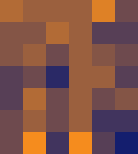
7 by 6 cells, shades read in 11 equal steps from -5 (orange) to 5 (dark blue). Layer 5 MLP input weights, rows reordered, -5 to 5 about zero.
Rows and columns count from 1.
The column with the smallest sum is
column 4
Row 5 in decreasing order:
2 1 1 0 -1 -2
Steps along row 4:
down up down same up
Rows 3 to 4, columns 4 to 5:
-1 0 | -1 -1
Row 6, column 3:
1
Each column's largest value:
2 1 4 -1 3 5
